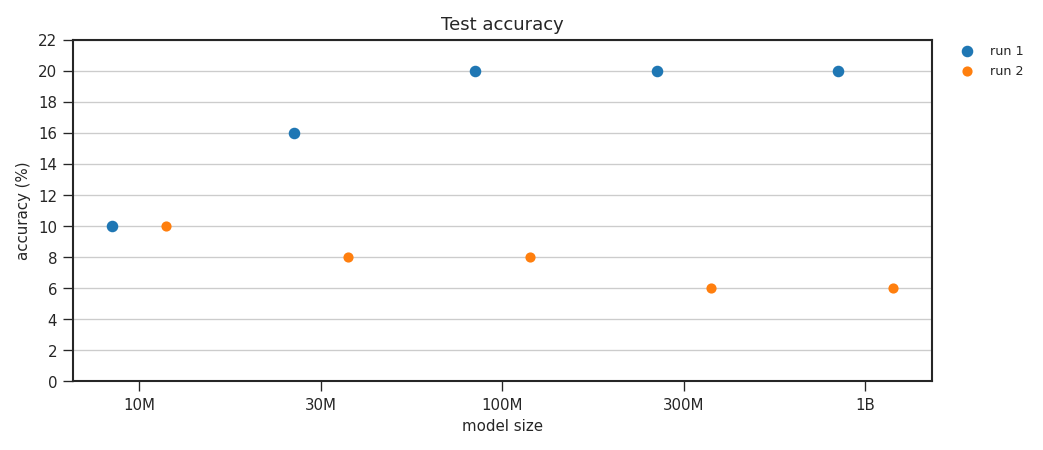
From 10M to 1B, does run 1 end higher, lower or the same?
higher
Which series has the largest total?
run 1
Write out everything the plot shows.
Title: Test accuracy
x-axis: model size, ticks 10M 30M 100M 300M 1B
y-axis: accuracy (%), ticks 0 2 4 6 8 10 12 14 16 18 20 22
Legend: run 1, run 2
Values:
run 1: 10 16 20 20 20
run 2: 10 8 8 6 6
